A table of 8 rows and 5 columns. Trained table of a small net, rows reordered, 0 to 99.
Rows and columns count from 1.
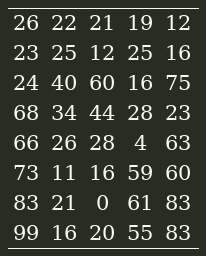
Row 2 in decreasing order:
25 25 23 16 12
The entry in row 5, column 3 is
28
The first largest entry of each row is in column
1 2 5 1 1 1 1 1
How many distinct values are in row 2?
4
